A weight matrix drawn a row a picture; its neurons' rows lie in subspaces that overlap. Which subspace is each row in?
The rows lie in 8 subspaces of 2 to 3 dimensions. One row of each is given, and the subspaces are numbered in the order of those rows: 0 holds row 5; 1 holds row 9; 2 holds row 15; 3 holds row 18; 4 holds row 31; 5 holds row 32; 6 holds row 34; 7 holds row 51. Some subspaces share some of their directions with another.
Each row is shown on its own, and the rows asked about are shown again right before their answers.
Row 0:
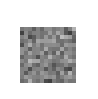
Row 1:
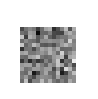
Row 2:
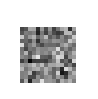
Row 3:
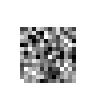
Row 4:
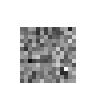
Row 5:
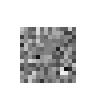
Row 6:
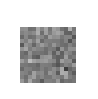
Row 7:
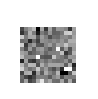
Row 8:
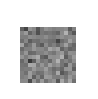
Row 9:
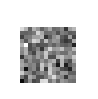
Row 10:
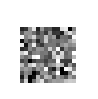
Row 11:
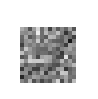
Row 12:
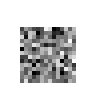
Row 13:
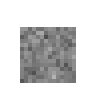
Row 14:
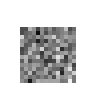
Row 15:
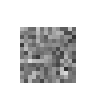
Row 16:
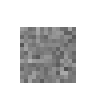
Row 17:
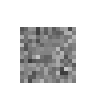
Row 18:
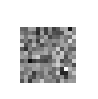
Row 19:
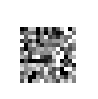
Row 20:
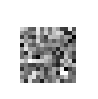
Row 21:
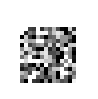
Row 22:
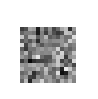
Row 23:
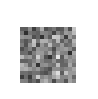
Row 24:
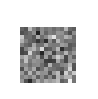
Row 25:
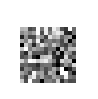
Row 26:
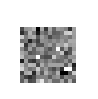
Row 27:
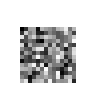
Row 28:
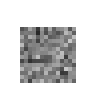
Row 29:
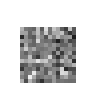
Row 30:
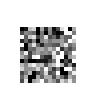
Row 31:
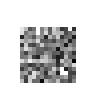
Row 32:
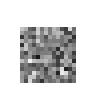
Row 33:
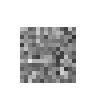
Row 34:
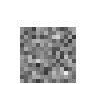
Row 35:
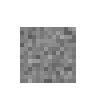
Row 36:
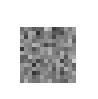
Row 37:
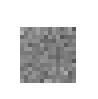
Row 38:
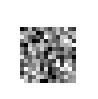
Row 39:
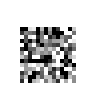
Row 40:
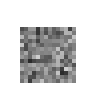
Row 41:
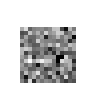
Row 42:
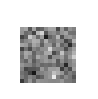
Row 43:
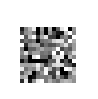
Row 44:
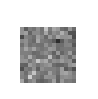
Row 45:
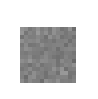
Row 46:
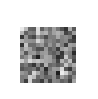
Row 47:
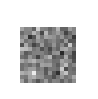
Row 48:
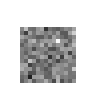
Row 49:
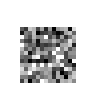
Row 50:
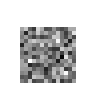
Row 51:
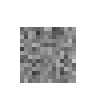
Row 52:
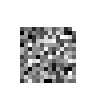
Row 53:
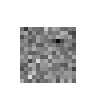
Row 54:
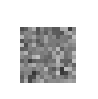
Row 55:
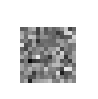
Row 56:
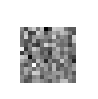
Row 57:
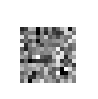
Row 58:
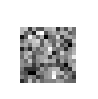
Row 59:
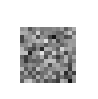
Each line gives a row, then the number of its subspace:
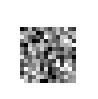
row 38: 1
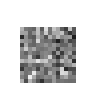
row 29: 6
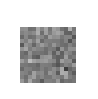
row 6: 3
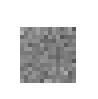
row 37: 4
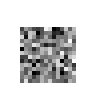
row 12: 7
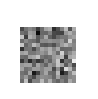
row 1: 7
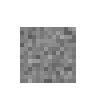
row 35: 4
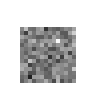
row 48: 6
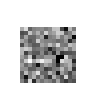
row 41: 0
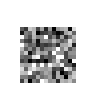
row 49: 1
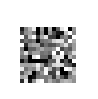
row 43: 6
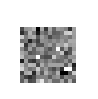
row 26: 0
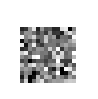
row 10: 5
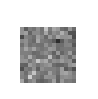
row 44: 6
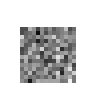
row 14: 2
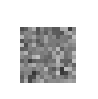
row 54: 5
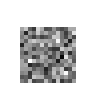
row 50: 6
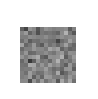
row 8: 6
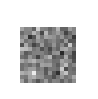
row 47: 1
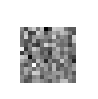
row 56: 7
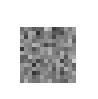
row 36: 7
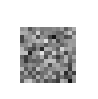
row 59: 2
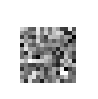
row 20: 2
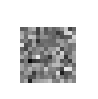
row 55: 4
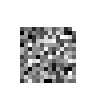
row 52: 4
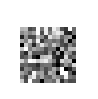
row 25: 3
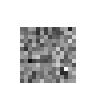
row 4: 3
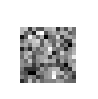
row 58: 1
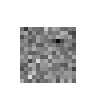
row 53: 6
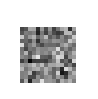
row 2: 1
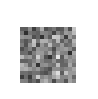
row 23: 6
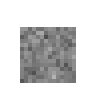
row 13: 1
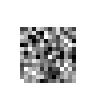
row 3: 1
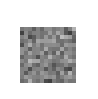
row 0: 4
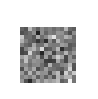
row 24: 2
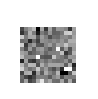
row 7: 0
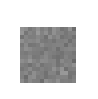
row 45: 4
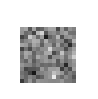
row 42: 1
